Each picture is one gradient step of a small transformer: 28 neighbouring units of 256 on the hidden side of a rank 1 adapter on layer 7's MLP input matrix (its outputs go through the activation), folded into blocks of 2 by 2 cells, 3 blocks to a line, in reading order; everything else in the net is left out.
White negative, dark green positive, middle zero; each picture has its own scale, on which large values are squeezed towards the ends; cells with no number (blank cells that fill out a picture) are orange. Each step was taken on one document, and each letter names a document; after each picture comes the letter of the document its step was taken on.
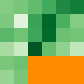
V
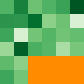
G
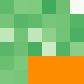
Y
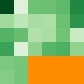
G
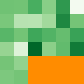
V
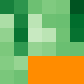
G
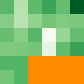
Y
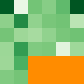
G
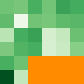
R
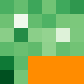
R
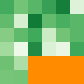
V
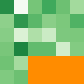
G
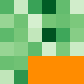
Y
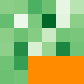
V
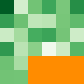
G
